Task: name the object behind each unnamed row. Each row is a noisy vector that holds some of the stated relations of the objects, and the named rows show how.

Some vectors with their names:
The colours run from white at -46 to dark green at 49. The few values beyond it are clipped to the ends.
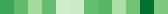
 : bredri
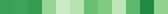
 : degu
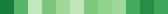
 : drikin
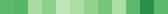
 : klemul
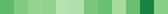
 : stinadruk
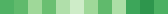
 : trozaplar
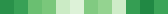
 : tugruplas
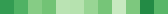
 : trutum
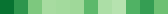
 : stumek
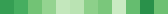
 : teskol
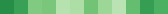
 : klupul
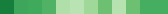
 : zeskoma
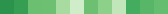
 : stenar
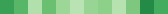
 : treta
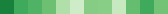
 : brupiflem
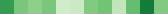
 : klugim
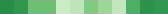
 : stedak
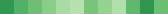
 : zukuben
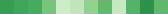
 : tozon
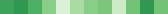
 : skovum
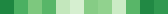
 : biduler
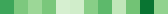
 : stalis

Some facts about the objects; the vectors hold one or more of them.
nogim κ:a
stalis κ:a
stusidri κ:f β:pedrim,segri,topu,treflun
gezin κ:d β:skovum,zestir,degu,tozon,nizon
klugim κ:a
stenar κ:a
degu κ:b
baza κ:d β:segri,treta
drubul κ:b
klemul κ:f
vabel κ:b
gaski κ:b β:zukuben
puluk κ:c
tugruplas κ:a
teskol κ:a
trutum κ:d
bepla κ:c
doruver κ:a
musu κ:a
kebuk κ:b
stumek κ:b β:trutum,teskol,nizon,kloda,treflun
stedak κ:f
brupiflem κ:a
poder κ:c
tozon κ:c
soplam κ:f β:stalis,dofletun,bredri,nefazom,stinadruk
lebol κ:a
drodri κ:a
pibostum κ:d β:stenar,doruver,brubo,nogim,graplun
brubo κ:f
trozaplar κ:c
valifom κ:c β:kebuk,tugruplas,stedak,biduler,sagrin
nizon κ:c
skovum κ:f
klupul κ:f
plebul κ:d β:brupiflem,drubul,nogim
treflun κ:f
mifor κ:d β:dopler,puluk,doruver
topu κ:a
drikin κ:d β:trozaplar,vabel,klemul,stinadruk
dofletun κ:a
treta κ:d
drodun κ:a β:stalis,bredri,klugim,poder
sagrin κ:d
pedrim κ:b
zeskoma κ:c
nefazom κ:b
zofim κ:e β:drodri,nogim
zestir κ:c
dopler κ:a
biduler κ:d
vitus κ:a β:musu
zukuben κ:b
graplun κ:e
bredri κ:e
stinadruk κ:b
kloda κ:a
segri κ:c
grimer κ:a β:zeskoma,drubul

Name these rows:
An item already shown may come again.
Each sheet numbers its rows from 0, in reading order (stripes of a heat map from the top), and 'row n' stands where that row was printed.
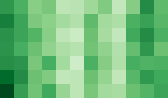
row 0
trutum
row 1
gaski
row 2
kebuk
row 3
zukuben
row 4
graplun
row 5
gezin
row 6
plebul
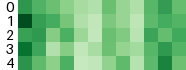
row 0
zukuben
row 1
grimer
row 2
puluk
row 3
soplam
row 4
poder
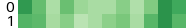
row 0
treta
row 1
klemul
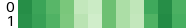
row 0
kebuk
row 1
kebuk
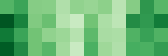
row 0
treflun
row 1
valifom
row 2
gaski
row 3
zofim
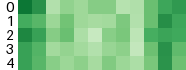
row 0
stusidri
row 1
segri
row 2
bepla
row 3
topu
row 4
pedrim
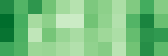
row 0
drubul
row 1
drodun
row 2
baza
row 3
topu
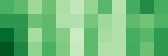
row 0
trozaplar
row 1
brubo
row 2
mifor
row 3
pibostum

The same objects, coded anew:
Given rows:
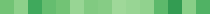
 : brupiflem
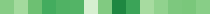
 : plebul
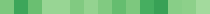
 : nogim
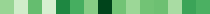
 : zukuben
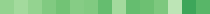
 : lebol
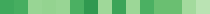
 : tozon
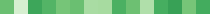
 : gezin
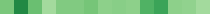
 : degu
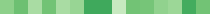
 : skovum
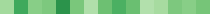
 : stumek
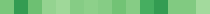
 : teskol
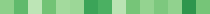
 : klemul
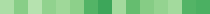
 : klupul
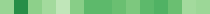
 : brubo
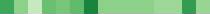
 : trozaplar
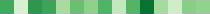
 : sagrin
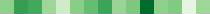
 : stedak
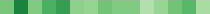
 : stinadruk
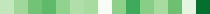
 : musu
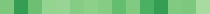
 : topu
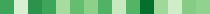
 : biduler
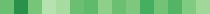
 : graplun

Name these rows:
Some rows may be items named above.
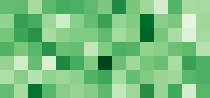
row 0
bepla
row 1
stedak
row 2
kebuk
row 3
treta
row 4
zukuben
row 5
klupul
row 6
tugruplas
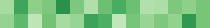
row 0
stumek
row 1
klemul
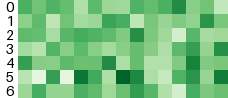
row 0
trutum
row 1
klemul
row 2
bepla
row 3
grimer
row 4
poder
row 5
gaski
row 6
zofim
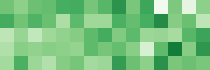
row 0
valifom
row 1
trutum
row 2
stusidri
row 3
soplam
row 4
drodun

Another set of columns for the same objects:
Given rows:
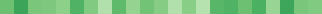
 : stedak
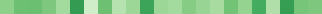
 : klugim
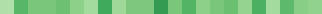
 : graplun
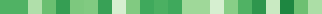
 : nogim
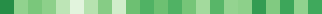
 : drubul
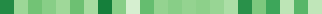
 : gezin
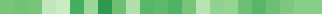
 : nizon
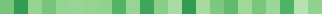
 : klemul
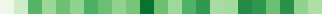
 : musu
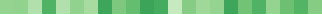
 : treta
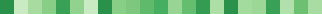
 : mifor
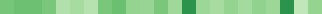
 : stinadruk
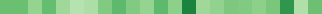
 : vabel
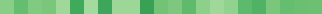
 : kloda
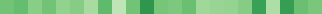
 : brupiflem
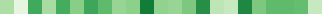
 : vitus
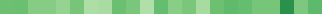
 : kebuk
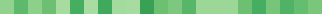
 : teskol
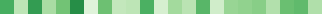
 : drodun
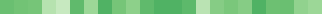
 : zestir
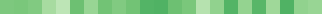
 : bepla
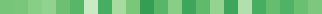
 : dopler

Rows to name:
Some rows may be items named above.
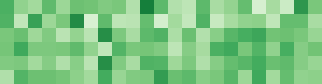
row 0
stusidri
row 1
drodun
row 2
trutum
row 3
stedak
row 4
trutum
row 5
graplun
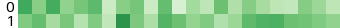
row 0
soplam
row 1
trutum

